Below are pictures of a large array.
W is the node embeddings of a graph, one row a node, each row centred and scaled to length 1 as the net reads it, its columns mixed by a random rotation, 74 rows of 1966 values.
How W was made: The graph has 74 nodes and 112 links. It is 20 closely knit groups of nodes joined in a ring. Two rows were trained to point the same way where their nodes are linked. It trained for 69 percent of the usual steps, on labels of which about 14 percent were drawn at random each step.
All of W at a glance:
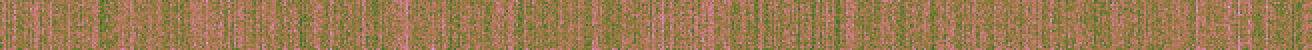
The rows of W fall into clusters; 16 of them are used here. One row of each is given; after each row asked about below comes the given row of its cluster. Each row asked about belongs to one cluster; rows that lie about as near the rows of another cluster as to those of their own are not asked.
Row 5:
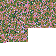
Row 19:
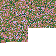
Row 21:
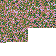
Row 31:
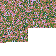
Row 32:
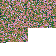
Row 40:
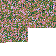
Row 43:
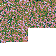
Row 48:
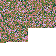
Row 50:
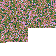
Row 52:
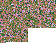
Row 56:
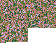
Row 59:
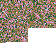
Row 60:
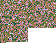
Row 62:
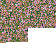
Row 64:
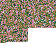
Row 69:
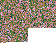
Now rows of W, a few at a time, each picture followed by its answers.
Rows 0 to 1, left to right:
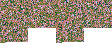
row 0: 64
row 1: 56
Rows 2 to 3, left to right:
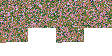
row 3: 52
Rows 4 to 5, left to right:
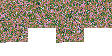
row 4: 59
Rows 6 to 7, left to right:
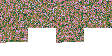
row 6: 62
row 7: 31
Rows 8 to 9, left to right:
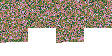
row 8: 19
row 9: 50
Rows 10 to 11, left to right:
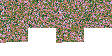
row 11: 59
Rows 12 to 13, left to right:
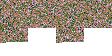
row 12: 62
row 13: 5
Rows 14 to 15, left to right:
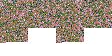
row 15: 50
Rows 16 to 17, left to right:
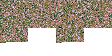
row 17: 56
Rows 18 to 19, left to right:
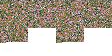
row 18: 52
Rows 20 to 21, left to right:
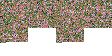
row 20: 32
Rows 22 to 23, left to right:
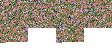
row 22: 5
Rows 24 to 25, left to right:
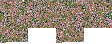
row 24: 31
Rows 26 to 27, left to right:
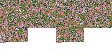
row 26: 69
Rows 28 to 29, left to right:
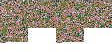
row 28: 31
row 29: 21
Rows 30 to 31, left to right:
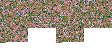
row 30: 48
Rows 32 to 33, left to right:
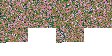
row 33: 52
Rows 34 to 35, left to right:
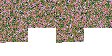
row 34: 62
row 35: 32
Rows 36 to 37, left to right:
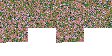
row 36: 40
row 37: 19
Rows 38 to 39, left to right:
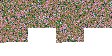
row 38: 21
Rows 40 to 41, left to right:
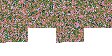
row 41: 69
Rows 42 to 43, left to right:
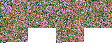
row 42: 32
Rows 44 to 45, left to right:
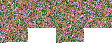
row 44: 40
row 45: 56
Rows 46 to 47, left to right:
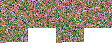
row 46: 31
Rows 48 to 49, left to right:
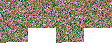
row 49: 60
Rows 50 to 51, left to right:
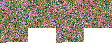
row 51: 40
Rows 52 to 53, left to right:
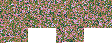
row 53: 48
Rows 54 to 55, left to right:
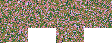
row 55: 19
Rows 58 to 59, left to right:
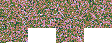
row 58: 50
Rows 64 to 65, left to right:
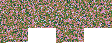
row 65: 64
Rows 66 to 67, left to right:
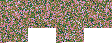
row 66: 21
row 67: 5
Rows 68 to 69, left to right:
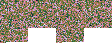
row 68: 43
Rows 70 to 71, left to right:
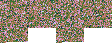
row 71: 50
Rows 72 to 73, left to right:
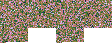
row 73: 43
